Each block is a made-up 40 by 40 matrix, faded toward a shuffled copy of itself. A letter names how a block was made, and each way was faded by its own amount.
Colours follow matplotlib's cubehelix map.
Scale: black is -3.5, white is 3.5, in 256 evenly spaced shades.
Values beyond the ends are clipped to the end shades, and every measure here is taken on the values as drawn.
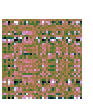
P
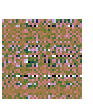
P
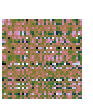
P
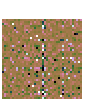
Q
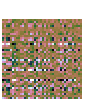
P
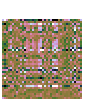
P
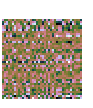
P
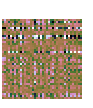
P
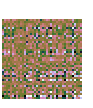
P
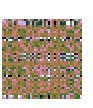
P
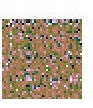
Q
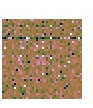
Q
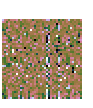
Q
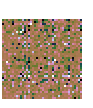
Q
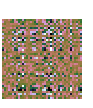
P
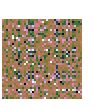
Q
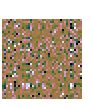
Q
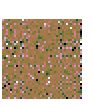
Q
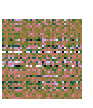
P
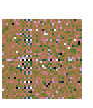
Q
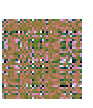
P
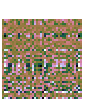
P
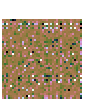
Q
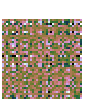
P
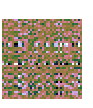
P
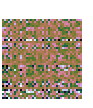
P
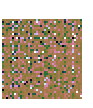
Q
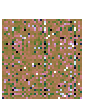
Q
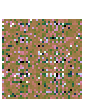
Q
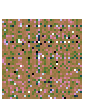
Q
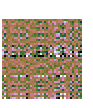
P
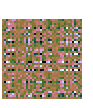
P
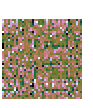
Q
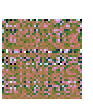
P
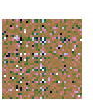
Q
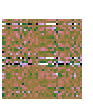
P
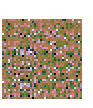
Q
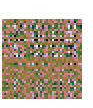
P
